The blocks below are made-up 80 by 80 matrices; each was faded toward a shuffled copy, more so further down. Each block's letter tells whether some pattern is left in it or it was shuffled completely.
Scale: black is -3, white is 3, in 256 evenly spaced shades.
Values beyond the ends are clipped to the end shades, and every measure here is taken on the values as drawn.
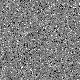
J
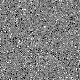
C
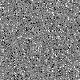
C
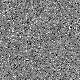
J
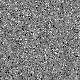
J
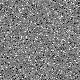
J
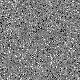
J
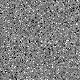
C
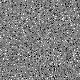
C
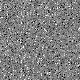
C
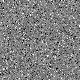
J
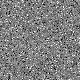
J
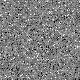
J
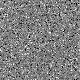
J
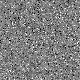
J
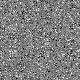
C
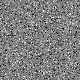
J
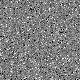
J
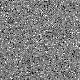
C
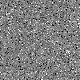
C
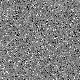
J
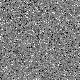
J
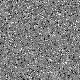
C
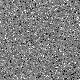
J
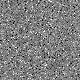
J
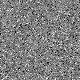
J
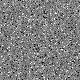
J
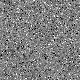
J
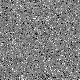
C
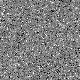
C
